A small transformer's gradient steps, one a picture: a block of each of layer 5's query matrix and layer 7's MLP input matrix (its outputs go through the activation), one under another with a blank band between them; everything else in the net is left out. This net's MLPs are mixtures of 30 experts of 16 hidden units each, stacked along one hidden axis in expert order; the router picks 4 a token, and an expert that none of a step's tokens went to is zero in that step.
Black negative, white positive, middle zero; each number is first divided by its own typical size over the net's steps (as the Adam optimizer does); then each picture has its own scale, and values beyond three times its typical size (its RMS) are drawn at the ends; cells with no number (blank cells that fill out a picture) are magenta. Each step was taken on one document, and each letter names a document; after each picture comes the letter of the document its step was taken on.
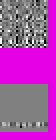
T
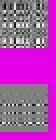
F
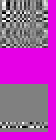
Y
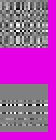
F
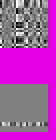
T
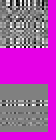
F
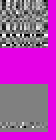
Y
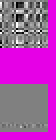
T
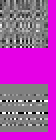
F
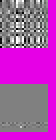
T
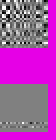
Y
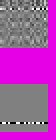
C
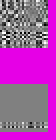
Y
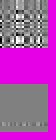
T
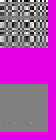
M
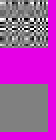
C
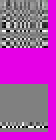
Y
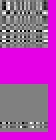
Y
